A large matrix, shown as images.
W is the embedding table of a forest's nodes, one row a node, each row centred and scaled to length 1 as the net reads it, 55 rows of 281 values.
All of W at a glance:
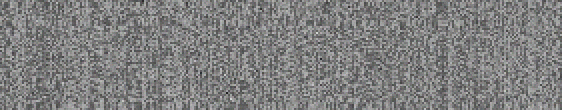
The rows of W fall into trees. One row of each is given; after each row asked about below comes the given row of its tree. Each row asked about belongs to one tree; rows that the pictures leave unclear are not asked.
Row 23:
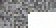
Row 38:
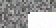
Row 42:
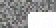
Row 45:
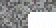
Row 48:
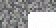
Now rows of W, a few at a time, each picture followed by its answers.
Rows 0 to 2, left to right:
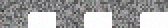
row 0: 23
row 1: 45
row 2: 45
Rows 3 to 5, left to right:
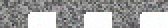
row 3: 45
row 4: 42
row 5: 45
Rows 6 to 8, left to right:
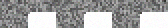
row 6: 45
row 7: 23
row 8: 38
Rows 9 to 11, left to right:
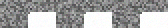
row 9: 42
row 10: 38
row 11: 38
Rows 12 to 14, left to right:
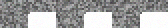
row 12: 38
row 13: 23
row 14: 23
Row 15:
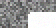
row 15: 42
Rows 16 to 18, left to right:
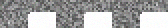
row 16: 23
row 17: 42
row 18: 48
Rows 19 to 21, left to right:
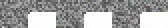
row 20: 45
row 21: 38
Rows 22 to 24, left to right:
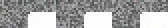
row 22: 45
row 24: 42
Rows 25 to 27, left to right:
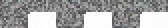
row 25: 23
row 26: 42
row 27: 42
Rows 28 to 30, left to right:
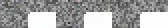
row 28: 45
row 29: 42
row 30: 45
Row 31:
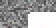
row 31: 23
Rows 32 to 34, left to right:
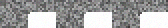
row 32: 42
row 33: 45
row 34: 48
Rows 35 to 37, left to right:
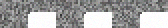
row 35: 38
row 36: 45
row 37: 45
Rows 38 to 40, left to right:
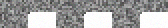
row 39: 48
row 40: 23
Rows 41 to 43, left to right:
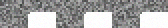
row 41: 23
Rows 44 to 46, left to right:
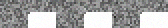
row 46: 23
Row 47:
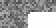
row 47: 45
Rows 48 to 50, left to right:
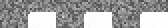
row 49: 42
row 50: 42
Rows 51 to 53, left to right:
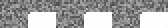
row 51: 23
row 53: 23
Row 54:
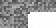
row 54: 23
